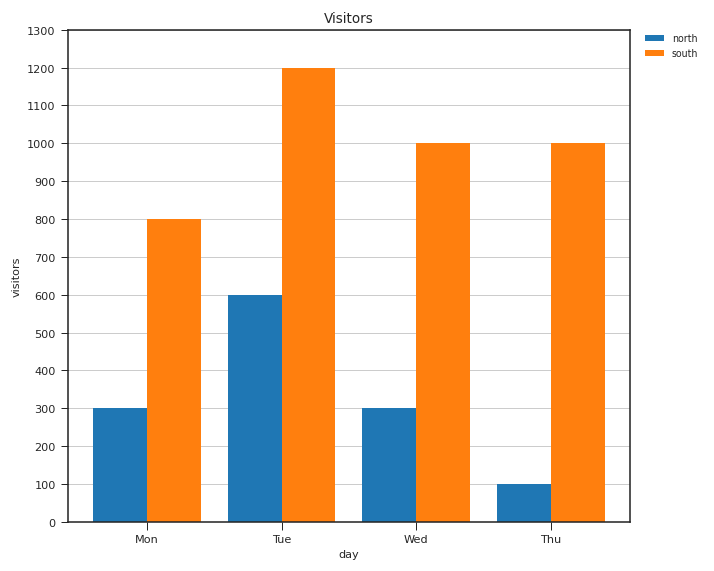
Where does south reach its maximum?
Tue
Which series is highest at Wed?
south
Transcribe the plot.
Title: Visitors
x-axis: day, ticks Mon Tue Wed Thu
y-axis: visitors, ticks 0 100 200 300 400 500 600 700 800 900 1000 1100 1200 1300
Legend: north, south
Values:
north: 300 600 300 100
south: 800 1200 1000 1000
